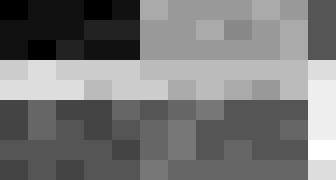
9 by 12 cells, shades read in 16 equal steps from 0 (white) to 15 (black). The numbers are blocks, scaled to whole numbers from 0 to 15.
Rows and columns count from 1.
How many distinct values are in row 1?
5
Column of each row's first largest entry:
1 1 2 6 10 1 1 5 1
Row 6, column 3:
11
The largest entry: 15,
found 3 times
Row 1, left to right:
15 14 14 15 14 5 6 6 6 5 6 10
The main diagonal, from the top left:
15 14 13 3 3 10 8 10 9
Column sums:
91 85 88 91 87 60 61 62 66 66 62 37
